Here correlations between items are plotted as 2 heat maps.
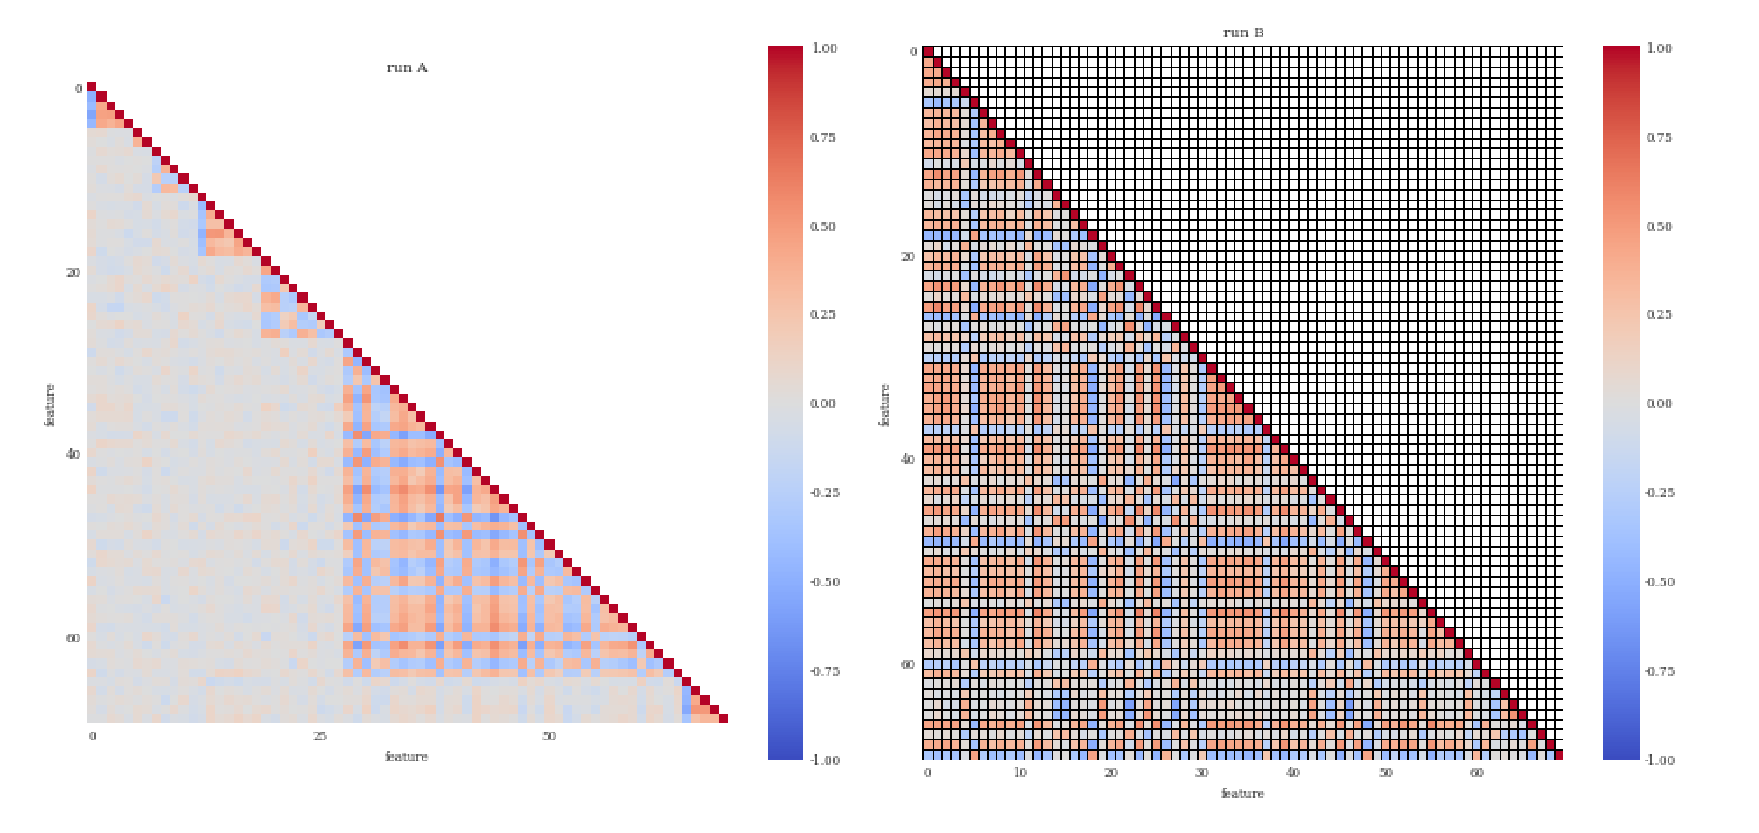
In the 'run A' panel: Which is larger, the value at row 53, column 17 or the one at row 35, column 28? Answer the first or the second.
the second
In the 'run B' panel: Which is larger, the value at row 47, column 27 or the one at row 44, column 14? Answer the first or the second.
the second
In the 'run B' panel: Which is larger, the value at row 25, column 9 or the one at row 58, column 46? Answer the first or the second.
the first
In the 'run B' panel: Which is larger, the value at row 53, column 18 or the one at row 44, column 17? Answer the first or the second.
the second
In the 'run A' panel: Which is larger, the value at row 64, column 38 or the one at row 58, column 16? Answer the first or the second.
the second
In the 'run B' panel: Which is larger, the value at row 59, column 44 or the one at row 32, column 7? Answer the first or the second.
the second
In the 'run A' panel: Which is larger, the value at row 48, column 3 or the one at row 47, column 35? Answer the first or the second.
the first
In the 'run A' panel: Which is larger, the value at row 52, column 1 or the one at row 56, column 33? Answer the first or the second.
the second
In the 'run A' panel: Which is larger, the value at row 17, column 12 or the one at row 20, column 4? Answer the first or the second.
the second
